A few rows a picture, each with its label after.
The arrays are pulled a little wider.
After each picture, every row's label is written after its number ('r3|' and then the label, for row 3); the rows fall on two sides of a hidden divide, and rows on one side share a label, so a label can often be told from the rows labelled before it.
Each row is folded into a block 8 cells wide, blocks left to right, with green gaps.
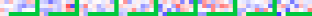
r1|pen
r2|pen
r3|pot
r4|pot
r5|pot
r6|pot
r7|pen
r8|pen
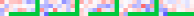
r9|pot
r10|pot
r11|pen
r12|pot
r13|pot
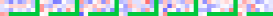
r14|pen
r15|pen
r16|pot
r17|pen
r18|pen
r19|pen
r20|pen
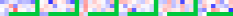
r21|pot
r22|pot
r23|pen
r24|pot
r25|pot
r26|pot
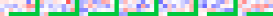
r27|pot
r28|pen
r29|pen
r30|pot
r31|pot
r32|pot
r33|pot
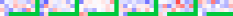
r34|pen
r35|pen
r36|pen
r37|pot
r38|pot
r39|pot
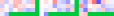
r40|pot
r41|pot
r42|pen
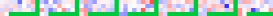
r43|pen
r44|pen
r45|pen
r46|pen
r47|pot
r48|pot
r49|pen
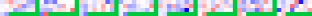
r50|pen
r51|pen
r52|pot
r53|pot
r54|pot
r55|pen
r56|pen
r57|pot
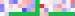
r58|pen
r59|pen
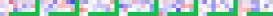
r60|pen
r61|pen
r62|pen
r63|pot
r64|pot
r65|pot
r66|pen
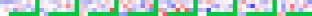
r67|pen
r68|pot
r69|pen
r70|pot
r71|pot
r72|pen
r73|pot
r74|pen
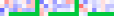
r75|pot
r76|pen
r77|pen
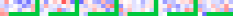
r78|pen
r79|pen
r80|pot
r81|pot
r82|pen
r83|pot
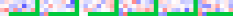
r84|pen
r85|pen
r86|pot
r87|pen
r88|pot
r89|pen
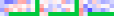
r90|pot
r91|pen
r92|pen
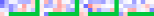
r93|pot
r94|pot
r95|pen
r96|pot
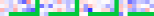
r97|pot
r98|pot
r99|pen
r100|pen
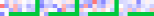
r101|pen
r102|pot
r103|pot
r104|pen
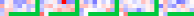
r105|pen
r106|pen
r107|pot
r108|pen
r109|pot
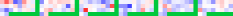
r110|pen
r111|pen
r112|pot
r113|pot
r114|pot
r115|pen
